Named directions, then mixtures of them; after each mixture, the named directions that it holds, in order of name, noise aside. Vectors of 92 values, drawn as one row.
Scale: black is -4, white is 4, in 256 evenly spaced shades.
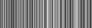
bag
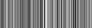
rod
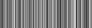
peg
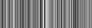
rod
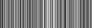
bag, peg, rod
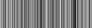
bag, peg, rod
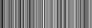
bag, peg, rod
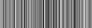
bag, peg, rod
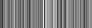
bag, peg, rod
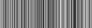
bag, peg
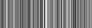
rod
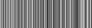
bag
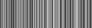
bag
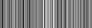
bag, peg, rod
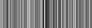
bag, rod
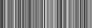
bag, peg, rod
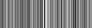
rod
